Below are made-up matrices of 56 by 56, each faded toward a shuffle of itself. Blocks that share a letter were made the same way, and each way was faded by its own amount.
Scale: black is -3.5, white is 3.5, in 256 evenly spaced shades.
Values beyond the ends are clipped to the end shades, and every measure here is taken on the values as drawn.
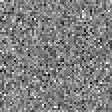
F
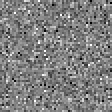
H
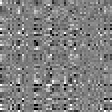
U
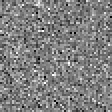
F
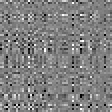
U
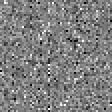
H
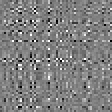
U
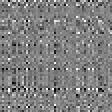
U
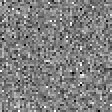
F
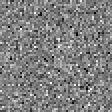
F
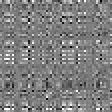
U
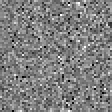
F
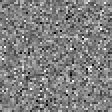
H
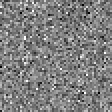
F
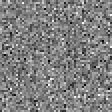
F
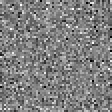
F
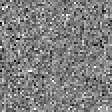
F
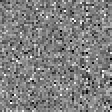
H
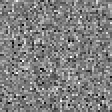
H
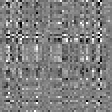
U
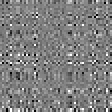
U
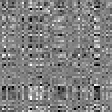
U
